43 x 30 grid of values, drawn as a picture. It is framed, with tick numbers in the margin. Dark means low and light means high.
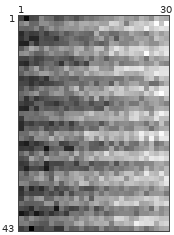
The values follow a bell shape. Horizontal stripes repeat 10 times down the table. There is an overall slope up to the right.
